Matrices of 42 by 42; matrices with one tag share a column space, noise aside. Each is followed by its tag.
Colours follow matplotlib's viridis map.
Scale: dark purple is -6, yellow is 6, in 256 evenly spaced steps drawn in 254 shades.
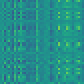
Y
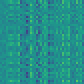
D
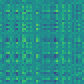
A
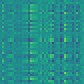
A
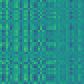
Y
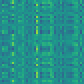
D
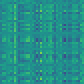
A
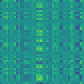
Y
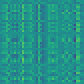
A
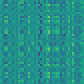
D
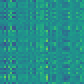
Y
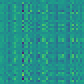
A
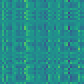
Y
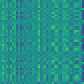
Y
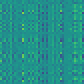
A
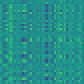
A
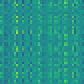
D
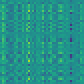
A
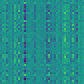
A
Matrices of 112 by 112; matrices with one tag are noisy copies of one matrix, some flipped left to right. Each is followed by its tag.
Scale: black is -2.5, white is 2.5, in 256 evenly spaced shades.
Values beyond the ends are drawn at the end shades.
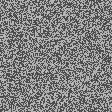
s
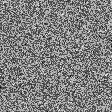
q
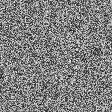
q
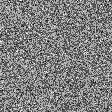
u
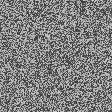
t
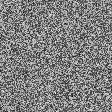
q
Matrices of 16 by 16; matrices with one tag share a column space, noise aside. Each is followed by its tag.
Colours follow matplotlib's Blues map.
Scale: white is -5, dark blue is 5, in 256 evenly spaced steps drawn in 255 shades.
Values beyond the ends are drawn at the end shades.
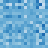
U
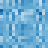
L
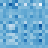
U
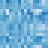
L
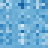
U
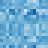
L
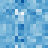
L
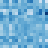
L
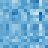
L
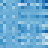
U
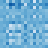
U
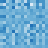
U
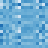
U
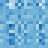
U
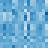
L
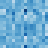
L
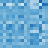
U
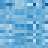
U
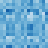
L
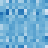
L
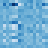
U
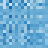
U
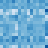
L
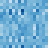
L
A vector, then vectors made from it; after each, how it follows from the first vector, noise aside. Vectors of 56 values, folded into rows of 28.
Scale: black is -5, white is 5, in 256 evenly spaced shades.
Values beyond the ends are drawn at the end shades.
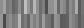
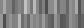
copied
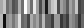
scaled up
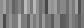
copied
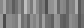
copied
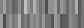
copied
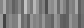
copied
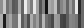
scaled up
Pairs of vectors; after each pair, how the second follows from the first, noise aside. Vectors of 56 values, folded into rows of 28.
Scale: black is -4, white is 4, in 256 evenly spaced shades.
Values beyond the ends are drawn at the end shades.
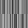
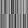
reversed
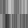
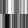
scaled up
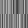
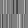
partly zeroed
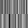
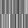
sign-scrambled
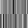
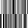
scaled up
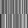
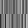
sign-scrambled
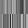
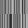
sign-scrambled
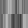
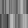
wrapped around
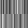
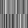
wrapped around
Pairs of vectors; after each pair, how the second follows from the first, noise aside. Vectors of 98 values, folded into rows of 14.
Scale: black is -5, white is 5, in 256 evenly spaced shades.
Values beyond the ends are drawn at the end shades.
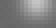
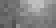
copied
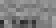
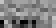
scaled up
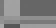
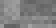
shrunk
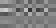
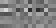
copied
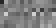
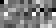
scaled up
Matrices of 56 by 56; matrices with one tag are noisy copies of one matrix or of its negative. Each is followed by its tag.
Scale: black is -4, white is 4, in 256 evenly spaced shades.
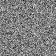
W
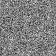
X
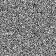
W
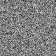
W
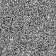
X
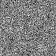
X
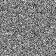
W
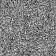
X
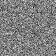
W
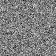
W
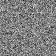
W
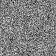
X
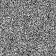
X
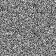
W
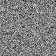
W
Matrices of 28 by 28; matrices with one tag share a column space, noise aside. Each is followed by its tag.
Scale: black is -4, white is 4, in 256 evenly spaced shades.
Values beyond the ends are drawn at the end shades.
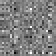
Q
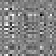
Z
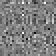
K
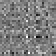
Q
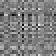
Z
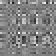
K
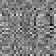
Z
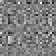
K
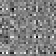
Q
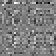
K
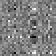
Q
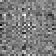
Z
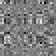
K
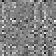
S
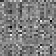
S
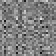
S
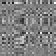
K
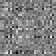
Q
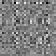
K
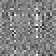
Z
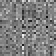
S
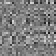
K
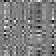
S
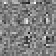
K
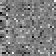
Q
